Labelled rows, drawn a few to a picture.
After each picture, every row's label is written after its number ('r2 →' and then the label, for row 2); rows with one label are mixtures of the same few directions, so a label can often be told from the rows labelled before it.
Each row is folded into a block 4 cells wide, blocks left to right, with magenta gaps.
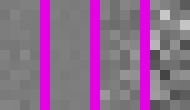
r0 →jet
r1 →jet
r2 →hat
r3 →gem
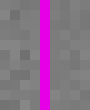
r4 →jet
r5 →hat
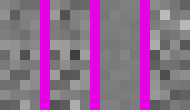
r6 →jet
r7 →jet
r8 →jet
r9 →gem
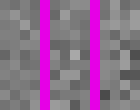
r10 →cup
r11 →jet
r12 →hat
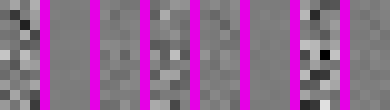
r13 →cup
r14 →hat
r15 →jet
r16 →jet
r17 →cup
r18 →gem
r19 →jet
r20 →cup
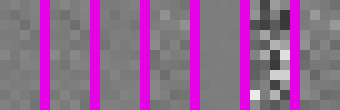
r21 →cup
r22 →cup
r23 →gem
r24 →gem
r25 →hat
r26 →hat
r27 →gem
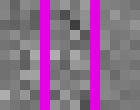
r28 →hat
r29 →cup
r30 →gem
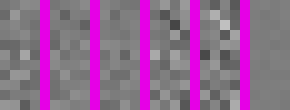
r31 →jet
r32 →gem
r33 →jet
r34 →cup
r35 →cup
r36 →cup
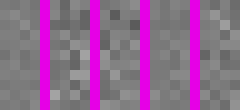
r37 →cup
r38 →hat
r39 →gem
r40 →hat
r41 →cup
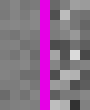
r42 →hat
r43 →jet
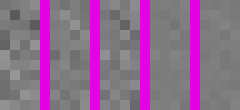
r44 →gem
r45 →cup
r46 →cup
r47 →cup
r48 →cup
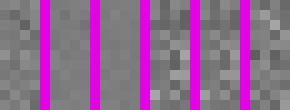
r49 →cup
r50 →gem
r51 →jet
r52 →hat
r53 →hat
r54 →cup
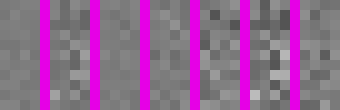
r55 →jet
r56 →hat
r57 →cup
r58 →cup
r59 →gem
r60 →hat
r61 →jet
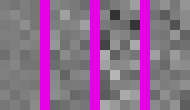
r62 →cup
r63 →gem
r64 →gem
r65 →cup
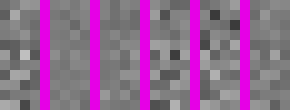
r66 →jet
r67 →cup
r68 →hat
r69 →jet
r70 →gem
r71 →jet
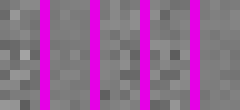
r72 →jet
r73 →jet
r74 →hat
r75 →jet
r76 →hat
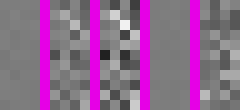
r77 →gem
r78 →cup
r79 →cup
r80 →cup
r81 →hat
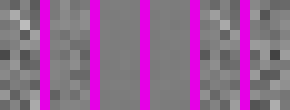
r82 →cup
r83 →hat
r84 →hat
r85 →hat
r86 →cup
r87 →jet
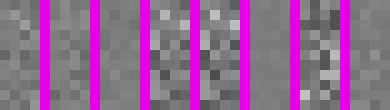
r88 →cup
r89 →hat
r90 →gem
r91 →gem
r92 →gem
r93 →cup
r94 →hat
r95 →jet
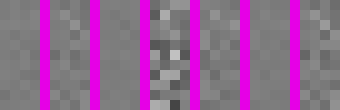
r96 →hat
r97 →cup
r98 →cup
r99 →jet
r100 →gem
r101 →gem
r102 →cup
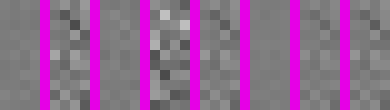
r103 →hat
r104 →cup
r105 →cup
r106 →gem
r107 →cup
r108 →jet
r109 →cup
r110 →cup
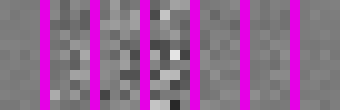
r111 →jet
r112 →hat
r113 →hat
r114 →jet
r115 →gem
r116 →hat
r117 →jet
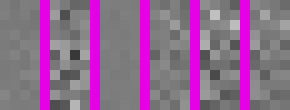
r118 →hat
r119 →jet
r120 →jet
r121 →cup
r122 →gem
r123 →gem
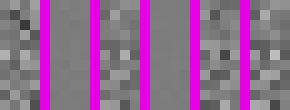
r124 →cup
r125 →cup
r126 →jet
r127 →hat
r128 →jet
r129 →jet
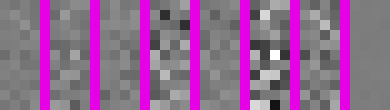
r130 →cup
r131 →jet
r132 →hat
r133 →gem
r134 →gem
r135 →jet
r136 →cup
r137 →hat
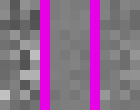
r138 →hat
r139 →hat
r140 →hat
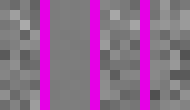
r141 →cup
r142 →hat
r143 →gem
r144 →hat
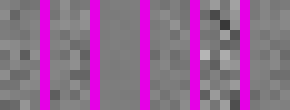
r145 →jet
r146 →hat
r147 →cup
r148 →cup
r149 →cup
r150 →hat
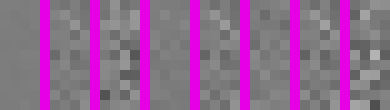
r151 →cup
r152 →cup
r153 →hat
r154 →gem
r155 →cup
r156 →gem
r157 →cup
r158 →jet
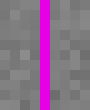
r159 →jet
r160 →hat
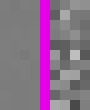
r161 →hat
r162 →jet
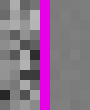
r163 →hat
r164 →jet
